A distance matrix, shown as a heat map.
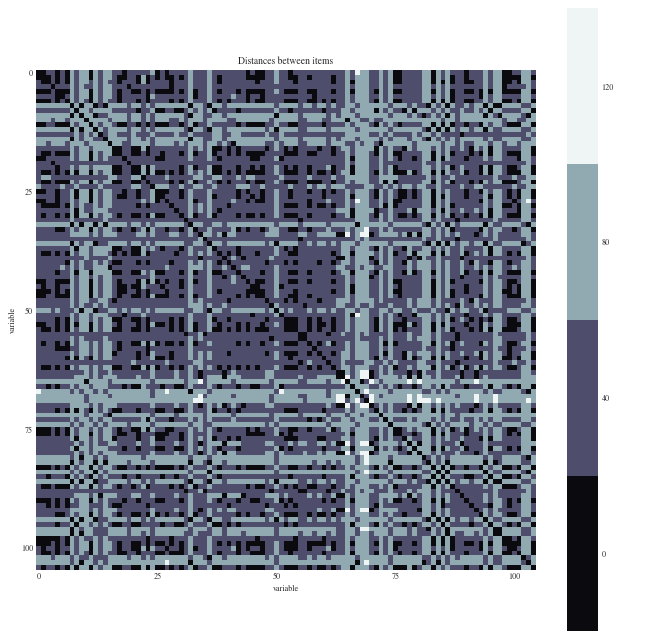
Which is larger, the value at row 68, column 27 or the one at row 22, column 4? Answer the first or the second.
the first
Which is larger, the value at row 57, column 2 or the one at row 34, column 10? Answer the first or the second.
the second
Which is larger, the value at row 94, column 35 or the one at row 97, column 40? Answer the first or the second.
the second
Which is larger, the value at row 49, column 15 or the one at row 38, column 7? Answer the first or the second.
the second
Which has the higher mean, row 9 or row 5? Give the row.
9
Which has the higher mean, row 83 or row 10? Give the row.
10
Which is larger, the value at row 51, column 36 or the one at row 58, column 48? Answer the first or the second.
the first
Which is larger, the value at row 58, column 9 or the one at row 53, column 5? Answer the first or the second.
the first
